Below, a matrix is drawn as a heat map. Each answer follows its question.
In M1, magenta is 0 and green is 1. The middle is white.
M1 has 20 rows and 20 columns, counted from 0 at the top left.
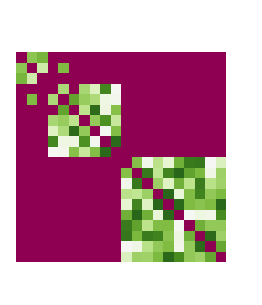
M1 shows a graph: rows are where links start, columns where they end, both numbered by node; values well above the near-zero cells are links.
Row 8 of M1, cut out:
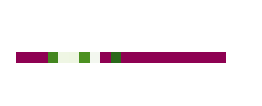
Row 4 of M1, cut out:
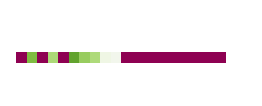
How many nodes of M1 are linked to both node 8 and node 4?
5
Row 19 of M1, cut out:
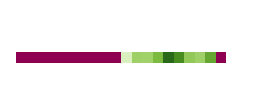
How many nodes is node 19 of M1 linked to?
9
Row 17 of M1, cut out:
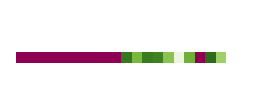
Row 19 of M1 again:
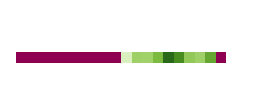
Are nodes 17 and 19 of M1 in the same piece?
yes
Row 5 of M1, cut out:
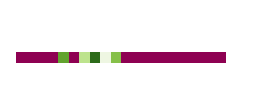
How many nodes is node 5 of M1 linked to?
5
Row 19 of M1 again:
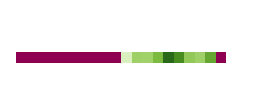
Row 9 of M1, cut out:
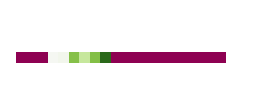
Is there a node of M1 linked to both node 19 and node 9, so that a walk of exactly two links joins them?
no
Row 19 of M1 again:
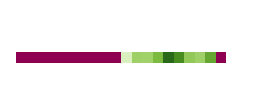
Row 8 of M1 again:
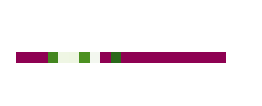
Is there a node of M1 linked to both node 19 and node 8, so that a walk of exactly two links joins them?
no
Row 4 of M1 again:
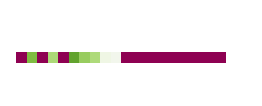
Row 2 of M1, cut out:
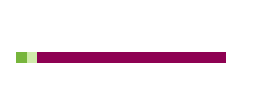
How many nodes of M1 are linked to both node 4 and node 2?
1
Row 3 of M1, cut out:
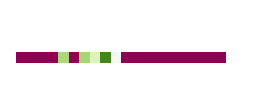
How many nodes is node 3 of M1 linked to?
5
